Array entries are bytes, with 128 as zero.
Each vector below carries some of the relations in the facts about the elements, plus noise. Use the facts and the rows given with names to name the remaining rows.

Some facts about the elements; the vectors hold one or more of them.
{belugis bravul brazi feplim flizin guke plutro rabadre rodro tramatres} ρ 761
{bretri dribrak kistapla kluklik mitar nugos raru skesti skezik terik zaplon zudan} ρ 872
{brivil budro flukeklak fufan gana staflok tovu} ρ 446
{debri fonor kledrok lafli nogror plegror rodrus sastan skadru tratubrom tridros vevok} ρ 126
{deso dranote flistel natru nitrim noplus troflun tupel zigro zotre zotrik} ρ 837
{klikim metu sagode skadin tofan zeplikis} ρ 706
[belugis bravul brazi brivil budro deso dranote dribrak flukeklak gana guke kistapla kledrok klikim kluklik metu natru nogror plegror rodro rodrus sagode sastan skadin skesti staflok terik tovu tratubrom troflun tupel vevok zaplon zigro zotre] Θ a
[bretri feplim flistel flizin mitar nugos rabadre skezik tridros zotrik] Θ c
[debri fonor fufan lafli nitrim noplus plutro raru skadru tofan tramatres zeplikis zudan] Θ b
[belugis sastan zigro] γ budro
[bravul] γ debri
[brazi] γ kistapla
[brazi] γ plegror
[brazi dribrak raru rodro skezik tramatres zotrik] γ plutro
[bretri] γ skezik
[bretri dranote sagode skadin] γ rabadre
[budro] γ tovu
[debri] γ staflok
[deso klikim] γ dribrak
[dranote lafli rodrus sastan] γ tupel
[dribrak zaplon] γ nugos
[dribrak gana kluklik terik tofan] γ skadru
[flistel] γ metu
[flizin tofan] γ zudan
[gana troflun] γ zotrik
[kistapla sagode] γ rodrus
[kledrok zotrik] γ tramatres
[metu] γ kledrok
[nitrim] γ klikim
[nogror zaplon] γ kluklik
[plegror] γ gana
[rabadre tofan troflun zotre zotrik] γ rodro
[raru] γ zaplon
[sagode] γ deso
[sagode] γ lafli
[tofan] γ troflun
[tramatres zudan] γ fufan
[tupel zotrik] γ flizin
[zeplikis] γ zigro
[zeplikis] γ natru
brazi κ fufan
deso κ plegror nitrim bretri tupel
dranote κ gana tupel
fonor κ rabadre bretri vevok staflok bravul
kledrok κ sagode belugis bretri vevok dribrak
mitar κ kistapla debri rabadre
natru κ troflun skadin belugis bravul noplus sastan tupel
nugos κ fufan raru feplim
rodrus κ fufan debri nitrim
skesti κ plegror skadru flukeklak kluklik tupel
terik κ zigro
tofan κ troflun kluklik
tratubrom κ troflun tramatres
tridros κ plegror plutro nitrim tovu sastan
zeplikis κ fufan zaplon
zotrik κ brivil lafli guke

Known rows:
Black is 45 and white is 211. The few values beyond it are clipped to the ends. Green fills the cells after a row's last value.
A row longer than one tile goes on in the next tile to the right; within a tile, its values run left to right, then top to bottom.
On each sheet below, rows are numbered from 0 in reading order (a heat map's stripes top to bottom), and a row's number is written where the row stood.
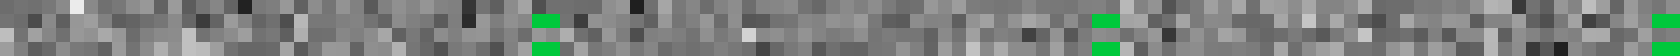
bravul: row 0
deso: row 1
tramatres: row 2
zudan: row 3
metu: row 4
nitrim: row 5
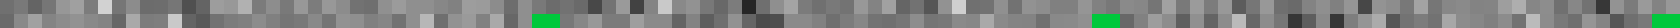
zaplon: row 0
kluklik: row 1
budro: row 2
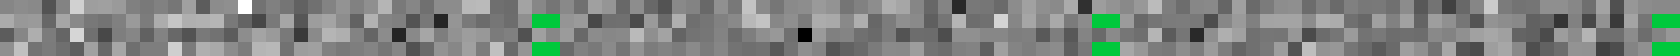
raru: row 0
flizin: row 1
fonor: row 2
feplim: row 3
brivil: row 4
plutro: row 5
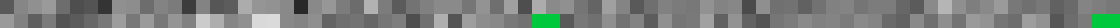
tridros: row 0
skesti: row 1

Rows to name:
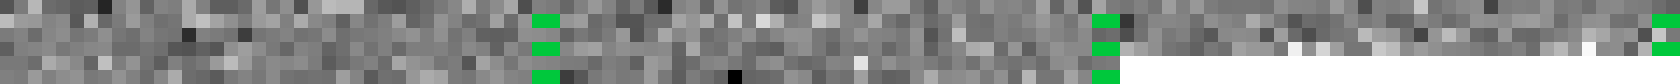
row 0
rabadre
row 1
mitar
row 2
kistapla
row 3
flukeklak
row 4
dribrak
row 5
nugos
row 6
nogror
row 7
tupel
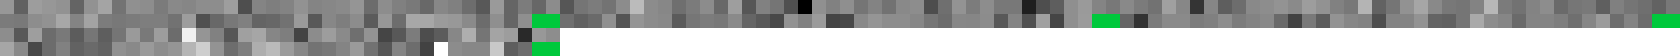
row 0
rodro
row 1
staflok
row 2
dranote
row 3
zotrik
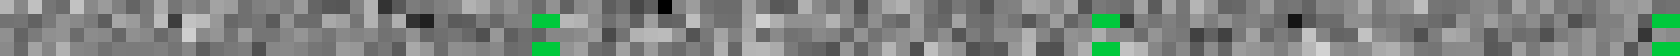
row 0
lafli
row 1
bretri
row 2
sastan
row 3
zotre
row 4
fufan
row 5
skezik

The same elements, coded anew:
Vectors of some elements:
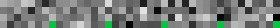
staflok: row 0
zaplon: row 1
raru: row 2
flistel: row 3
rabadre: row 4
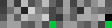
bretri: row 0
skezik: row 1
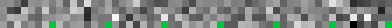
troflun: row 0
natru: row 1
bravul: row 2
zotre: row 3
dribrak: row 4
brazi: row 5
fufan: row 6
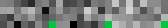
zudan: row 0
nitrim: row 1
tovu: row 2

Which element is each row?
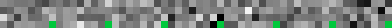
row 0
vevok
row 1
rodrus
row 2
flukeklak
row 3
nugos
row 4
kledrok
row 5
klikim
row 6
lafli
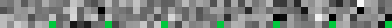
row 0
sastan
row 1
zeplikis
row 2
metu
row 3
tratubrom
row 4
flizin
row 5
zotrik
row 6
tridros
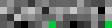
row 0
tramatres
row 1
fonor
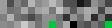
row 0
deso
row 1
skadru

